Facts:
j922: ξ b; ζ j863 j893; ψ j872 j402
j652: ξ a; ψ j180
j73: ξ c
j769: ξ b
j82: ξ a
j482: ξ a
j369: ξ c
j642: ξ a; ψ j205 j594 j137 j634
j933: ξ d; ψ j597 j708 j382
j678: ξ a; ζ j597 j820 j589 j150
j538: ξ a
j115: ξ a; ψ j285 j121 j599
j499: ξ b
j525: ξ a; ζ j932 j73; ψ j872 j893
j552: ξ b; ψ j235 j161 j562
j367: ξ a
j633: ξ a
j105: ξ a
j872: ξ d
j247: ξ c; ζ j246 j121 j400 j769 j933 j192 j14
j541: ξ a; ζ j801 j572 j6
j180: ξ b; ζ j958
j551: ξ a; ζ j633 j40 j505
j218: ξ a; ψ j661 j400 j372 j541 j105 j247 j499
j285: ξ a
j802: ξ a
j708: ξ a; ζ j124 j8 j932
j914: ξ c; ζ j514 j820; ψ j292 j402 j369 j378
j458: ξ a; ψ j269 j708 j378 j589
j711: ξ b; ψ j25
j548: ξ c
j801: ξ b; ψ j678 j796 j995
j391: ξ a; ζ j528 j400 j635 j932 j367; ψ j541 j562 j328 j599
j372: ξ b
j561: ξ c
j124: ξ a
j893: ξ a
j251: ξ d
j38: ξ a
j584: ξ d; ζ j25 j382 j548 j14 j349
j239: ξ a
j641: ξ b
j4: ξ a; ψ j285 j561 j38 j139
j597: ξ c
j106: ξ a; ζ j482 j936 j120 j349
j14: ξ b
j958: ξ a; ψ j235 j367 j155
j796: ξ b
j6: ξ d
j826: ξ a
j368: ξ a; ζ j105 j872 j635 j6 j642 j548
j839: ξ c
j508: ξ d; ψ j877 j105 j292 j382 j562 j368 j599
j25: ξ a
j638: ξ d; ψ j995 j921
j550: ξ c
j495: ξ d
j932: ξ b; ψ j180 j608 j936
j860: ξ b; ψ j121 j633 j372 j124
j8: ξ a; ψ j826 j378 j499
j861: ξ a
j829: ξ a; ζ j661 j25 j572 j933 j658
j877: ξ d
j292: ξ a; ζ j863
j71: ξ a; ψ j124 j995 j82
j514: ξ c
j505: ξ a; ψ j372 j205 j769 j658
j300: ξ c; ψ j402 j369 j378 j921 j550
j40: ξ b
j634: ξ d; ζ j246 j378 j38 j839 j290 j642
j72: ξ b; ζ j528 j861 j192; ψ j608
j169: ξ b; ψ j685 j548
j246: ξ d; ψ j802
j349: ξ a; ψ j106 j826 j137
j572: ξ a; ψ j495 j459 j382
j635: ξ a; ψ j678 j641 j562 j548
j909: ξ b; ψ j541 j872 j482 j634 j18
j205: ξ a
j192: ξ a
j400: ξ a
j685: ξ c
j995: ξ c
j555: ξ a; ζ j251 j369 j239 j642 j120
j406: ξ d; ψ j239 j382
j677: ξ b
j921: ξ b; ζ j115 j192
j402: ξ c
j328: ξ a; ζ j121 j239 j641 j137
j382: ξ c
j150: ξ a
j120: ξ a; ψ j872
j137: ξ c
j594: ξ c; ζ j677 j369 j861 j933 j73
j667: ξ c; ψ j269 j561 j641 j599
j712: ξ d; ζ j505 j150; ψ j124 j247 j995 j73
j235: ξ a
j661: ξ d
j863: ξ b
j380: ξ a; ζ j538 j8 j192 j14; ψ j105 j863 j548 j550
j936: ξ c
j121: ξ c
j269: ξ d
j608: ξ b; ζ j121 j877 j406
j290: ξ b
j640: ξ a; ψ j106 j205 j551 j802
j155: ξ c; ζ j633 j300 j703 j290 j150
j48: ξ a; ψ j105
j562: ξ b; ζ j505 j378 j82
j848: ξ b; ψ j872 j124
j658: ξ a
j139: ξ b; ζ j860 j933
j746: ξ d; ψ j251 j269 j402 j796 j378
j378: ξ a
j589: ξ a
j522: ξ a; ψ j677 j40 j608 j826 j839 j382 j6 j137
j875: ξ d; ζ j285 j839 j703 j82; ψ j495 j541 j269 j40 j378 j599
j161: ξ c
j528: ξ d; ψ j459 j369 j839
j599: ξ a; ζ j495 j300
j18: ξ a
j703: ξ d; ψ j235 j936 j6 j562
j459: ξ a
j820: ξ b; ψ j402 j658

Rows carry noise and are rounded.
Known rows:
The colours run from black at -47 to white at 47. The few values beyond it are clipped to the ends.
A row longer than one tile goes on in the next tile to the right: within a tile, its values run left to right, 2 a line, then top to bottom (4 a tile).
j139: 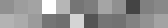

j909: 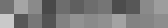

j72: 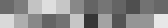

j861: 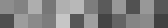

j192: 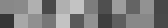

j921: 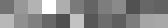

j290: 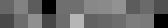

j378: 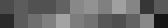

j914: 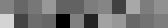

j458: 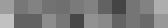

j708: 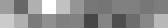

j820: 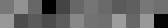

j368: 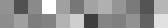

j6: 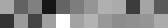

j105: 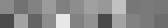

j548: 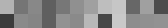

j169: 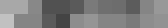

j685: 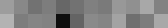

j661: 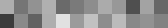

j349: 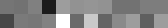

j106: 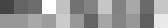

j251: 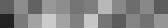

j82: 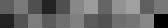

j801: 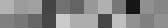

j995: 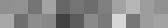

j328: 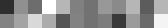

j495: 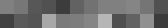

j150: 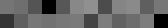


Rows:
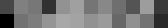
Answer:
j246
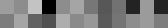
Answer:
j932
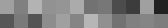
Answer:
j528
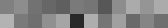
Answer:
j893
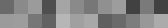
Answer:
j677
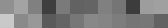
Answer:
j711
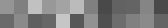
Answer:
j8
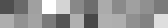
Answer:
j594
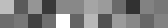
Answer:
j572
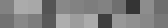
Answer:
j860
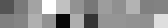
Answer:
j247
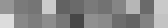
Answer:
j292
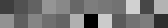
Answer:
j551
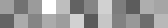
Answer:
j584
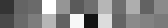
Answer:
j634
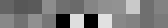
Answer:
j155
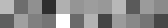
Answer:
j25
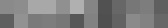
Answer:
j115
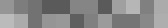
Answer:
j235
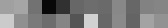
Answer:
j863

